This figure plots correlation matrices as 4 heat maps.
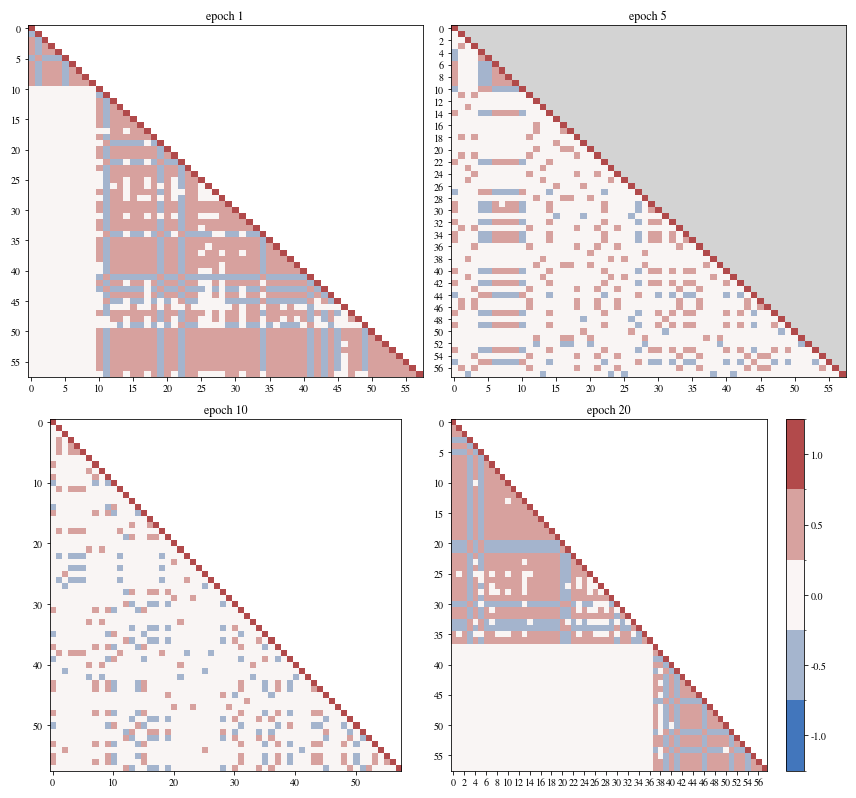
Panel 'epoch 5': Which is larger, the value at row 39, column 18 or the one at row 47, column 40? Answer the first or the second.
the second
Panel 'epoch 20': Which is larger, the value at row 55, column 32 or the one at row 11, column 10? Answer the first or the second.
the second
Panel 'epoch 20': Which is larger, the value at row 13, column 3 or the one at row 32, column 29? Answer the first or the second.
the second
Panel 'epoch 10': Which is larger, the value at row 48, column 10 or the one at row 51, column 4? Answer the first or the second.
the second
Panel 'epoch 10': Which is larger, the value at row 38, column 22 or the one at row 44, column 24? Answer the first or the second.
the second
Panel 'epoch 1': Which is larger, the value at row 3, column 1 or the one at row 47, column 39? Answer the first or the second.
the second
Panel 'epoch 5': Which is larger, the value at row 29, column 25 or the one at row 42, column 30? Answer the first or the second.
the second
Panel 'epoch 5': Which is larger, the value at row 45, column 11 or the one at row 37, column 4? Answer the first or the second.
the first
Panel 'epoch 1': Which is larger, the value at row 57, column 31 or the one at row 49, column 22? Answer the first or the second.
the second
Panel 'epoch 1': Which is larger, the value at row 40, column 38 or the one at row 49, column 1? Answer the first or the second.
the first
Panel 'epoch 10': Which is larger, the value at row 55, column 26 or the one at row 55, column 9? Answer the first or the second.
the second
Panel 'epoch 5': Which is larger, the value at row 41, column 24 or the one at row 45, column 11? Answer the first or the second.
the second
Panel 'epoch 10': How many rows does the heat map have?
58
